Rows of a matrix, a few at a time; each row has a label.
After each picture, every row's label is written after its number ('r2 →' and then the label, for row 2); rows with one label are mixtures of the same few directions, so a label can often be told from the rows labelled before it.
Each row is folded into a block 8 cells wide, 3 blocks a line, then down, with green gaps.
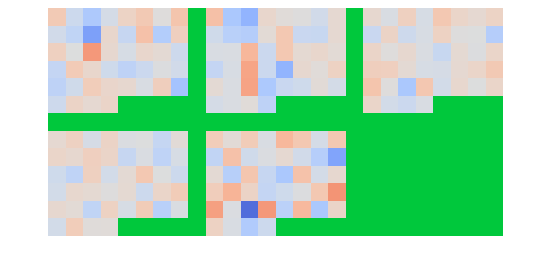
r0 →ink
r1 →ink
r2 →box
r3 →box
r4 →box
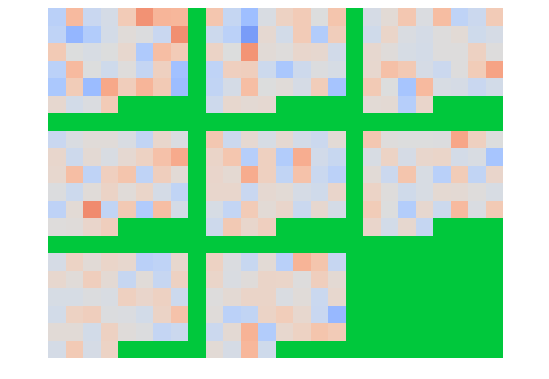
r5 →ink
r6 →ink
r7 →box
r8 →box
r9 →ink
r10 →box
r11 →box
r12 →box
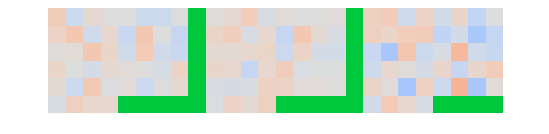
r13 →ink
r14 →ink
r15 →box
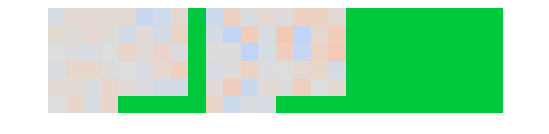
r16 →box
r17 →ink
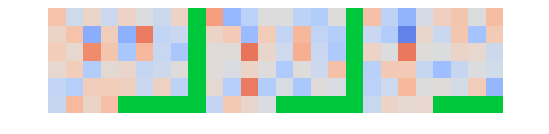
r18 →ink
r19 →ink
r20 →ink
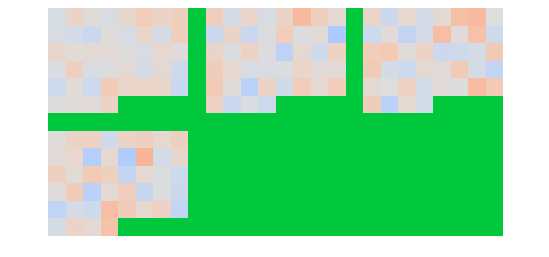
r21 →ink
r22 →box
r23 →box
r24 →ink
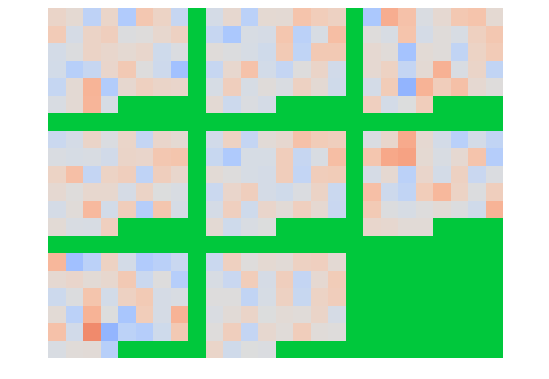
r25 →box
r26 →ink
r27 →ink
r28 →box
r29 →ink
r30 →ink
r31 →ink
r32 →ink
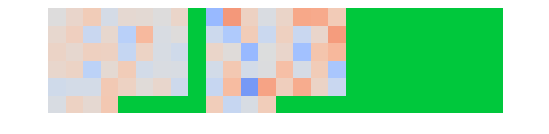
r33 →ink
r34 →ink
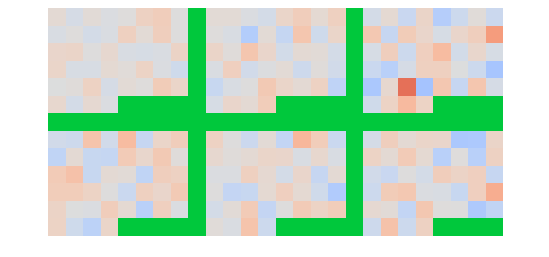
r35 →box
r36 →ink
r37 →box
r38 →box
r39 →box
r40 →box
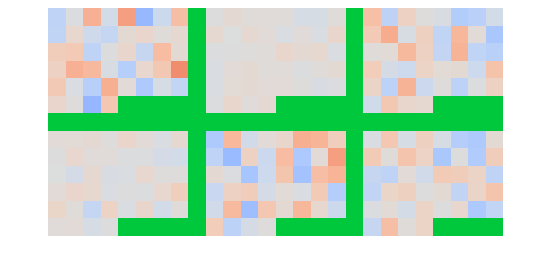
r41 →box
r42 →box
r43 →ink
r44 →box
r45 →ink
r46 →box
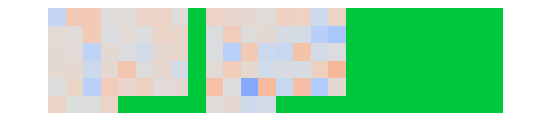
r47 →ink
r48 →box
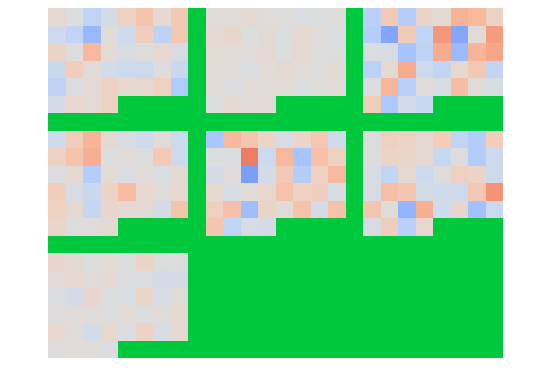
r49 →ink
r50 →ink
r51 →ink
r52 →ink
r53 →ink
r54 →box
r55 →box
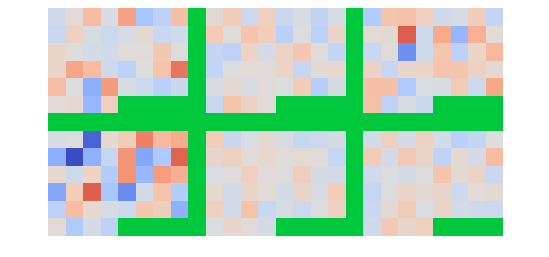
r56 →box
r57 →box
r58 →ink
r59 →ink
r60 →ink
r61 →box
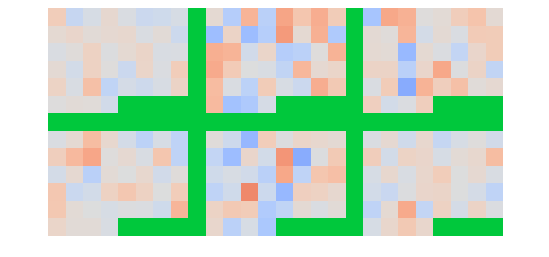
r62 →ink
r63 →box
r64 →ink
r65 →ink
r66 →ink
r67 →box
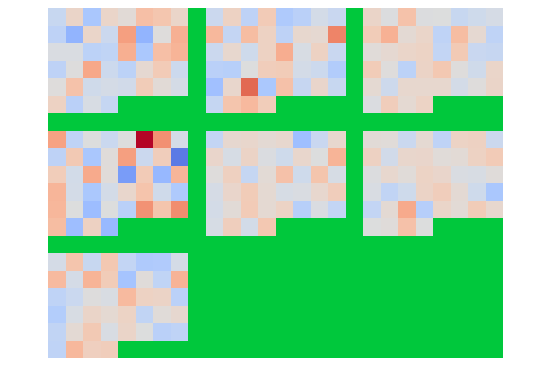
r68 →ink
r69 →box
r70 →ink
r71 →box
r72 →box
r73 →box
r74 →box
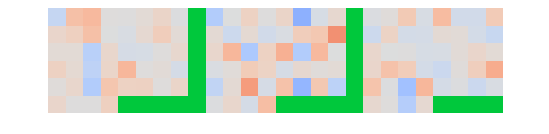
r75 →ink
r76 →box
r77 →box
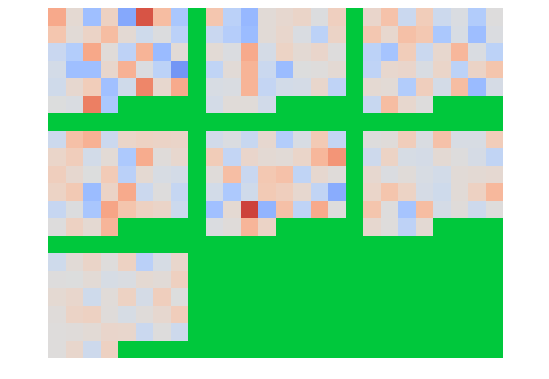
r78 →box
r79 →ink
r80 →box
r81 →ink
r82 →box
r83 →box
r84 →box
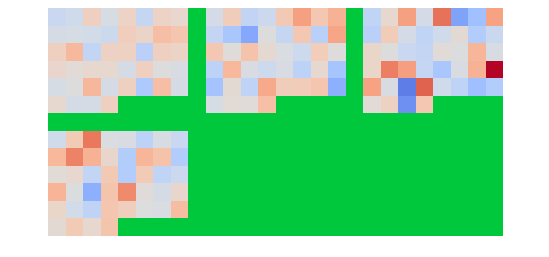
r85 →box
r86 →ink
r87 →box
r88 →ink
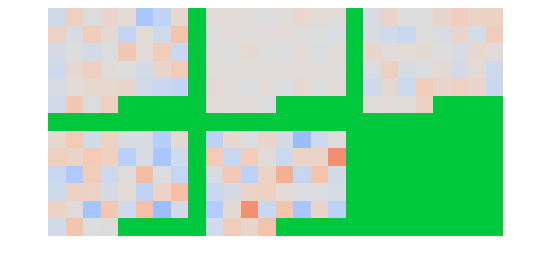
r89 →box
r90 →box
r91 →ink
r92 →box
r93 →box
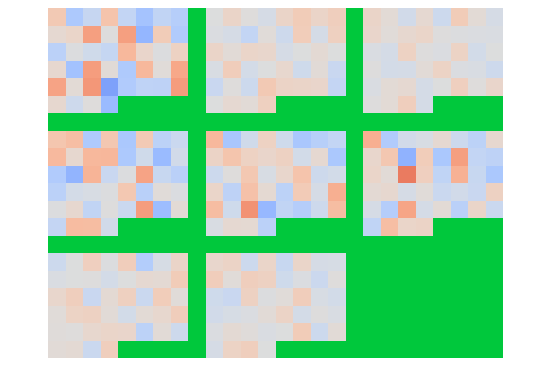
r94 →ink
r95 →ink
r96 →box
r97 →box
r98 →ink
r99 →ink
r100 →box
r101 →box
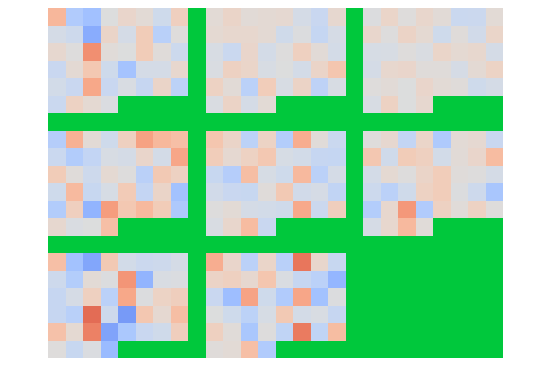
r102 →ink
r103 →box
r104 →box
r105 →ink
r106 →box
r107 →box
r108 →ink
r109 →box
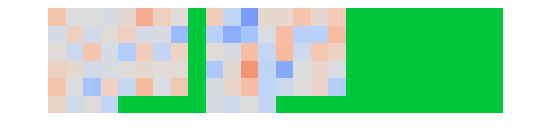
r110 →box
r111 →ink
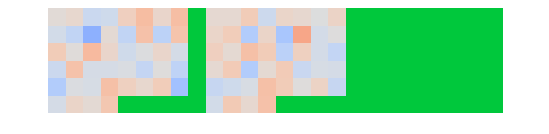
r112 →ink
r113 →ink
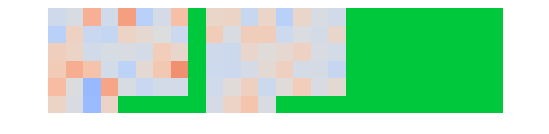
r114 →box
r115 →box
